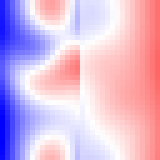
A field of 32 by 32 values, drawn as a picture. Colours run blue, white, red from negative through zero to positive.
There are no regular stripes. The middle right is the ninth with the highest average. The middle right is the calmest part. Values rise toward the right. Overall the values sit about 50% of the way up the scale. The right part is calmer, past a seam about 50% of the way across.
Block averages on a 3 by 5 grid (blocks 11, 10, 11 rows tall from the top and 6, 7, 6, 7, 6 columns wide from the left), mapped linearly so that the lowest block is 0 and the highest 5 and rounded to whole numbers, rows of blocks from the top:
03335
13445
03335
